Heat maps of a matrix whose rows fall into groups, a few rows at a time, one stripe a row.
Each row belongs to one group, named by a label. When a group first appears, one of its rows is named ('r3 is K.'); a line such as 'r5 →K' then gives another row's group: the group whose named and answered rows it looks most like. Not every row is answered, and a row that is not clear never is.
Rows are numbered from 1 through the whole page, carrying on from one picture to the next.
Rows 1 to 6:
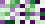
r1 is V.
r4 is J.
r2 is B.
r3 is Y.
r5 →Y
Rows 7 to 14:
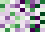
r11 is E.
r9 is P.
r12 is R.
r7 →J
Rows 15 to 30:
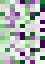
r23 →B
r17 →Y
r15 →J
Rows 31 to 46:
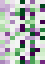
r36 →Y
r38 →J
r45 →P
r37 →P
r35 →P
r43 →E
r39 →E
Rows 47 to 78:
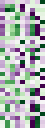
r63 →B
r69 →V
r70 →E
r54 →V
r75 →R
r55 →V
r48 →B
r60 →P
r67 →B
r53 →V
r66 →Y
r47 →R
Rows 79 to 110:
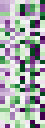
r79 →R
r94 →J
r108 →Y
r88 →Y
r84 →E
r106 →J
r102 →R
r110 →E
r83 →R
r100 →V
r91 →E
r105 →Y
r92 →E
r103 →V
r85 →E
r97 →E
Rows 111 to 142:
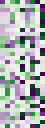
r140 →B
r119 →R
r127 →P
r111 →V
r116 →Y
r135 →J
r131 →B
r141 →R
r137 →E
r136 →Y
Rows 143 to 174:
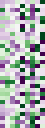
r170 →R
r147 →J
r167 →Y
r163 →B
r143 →R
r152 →R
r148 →R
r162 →J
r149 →P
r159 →V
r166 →J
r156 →Y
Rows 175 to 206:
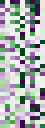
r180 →V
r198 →Y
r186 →V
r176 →V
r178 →V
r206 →J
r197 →R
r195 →P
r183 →P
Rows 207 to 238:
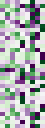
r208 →J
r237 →P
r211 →E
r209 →V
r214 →R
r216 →E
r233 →Y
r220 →Y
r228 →R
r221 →Y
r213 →J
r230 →B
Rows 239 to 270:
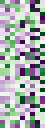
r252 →J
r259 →R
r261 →R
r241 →E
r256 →J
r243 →Y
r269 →V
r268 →P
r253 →V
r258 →E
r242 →R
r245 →B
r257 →J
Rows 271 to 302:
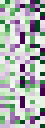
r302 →R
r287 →P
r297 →B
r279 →J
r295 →B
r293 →Y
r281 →P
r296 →P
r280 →P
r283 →Y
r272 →J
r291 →J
